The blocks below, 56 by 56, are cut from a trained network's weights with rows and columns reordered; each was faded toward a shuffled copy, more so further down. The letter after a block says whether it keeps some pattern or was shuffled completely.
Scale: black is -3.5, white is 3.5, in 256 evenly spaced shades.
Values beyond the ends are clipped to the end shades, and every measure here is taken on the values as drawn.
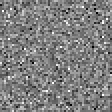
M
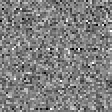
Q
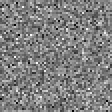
M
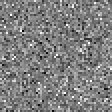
M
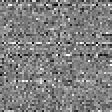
Q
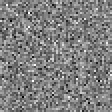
M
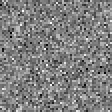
M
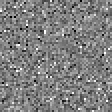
M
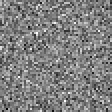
M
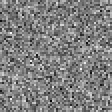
M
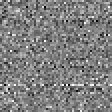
Q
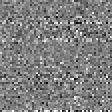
Q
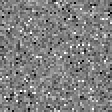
M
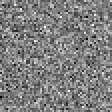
Q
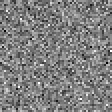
M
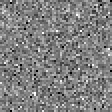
M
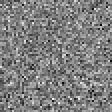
Q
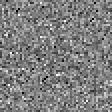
M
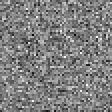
Q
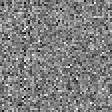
Q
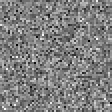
M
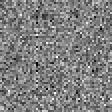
Q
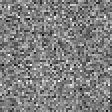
Q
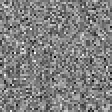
Q
